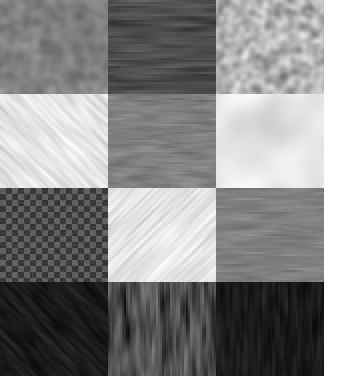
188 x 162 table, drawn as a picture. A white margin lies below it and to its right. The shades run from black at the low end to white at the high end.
It is made of 4 by 3 panels. Panel 1,1: middling, blotchy, faint in contrast. Panel 1,2: low, streaked across, faint in contrast. Panel 1,3: high, blotchy. Panel 2,1: very high, slanting down to the right, faint in contrast. Panel 2,2: middling, streaked across, faint in contrast. Panel 2,3: very high, smooth, faint in contrast. Panel 3,1: low, checkered. Panel 3,2: very high, slanting up to the right, faint in contrast. Panel 3,3: middling, streaked across, faint in contrast. Panel 4,1: very low, slanting down to the right, faint in contrast. Panel 4,2: low, streaked downward. Panel 4,3: very low, streaked downward, faint in contrast.
